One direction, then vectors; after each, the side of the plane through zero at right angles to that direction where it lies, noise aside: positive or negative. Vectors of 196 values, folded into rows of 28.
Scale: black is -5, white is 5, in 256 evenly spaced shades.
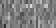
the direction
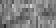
positive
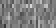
positive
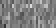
positive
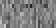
negative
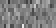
positive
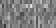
positive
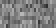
negative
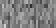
negative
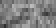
positive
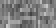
positive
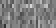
positive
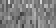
positive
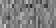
negative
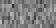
negative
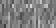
positive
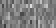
positive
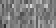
positive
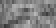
positive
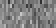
negative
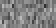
negative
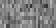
negative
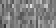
positive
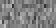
negative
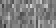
positive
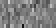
negative
